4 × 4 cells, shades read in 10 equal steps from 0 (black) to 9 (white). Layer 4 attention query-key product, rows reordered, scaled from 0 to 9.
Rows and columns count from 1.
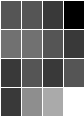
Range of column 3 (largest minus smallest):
4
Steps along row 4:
up up up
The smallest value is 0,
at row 1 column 4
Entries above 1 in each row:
3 4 4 4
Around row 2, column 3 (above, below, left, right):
2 2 4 2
